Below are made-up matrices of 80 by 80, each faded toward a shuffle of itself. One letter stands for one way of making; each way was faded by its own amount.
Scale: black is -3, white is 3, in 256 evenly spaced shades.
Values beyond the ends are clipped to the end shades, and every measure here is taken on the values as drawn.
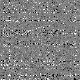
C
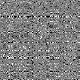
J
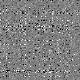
C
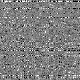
J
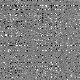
C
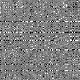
J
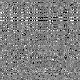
J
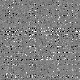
C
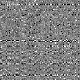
J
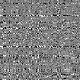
J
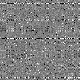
J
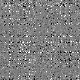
C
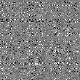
C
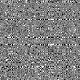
J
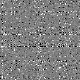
C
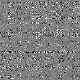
C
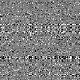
J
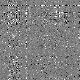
C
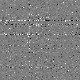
C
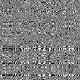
J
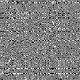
J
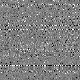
J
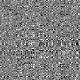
J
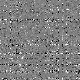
C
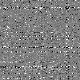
C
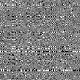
J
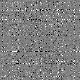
C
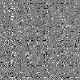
C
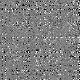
C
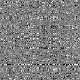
J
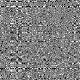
J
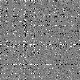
C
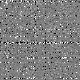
C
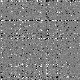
C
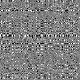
J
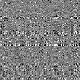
J
